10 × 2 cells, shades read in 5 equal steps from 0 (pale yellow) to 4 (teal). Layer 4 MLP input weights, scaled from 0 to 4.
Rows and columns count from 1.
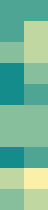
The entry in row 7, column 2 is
2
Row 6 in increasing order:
2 2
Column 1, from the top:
3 3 2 4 4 2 2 4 1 2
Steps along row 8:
down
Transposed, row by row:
3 3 2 4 4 2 2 4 1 2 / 3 1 1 2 3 2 2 3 0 1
